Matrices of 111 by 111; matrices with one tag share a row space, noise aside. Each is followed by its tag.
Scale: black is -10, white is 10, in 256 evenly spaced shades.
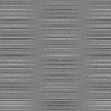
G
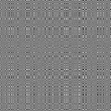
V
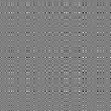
V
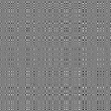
V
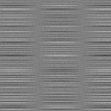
G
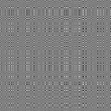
V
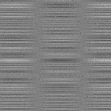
G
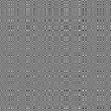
V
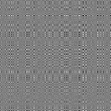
V
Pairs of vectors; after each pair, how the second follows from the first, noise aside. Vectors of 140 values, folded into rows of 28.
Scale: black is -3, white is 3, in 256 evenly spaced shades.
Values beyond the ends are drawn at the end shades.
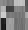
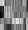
wrapped around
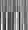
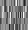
shuffled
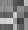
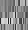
sign-scrambled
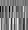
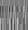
shrunk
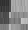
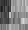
copied
